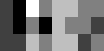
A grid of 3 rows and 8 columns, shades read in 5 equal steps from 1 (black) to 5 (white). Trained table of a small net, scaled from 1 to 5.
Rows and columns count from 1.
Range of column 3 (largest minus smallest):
2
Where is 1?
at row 1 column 2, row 2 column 2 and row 2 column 4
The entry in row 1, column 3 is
5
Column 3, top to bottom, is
5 3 4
